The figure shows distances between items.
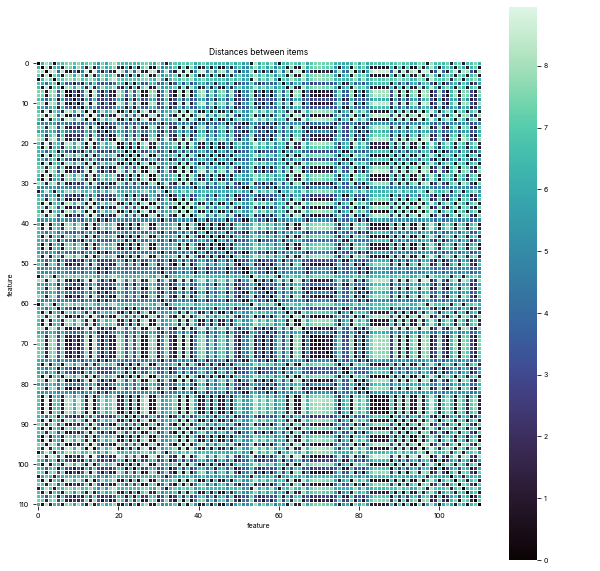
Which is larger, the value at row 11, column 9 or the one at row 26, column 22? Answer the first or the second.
the second
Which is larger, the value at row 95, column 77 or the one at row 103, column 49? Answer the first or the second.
the second
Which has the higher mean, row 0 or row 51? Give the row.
0
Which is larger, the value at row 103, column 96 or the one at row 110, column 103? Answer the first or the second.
the first
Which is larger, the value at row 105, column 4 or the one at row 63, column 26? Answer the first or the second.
the first
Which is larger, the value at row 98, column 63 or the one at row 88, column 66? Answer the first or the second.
the second
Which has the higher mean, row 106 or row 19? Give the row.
106
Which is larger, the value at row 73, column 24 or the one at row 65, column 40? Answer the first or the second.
the first
